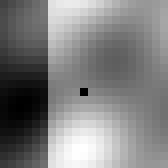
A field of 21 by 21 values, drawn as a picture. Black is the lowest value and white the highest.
Seam: vertical, 30% of the way across, the right part higher. Lone odd cells: 1, lower than its neighbours. Ninth with the lowest average: middle left. Histogram: bell-shaped. Ninth with the highest average: bottom middle.
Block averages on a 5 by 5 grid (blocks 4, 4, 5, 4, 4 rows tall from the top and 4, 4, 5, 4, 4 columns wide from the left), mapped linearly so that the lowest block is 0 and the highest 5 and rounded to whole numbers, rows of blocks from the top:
23433
13323
01222
02432
13543
